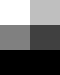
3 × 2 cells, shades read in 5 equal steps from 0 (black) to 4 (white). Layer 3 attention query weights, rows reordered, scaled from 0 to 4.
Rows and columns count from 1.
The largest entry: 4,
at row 1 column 1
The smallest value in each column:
0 0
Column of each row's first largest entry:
1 1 1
